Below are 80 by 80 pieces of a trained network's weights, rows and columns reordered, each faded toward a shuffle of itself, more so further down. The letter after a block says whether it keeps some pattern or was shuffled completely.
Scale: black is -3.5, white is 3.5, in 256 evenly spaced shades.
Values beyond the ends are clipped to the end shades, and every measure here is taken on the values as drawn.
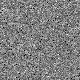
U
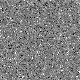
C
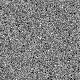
U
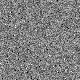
U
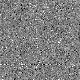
C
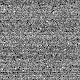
C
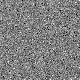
U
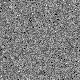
U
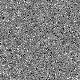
C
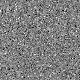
C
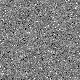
U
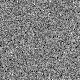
U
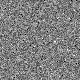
U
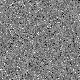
U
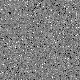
C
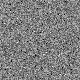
U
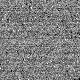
C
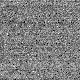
C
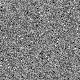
U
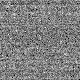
C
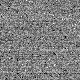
C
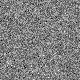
U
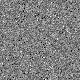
U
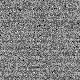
C
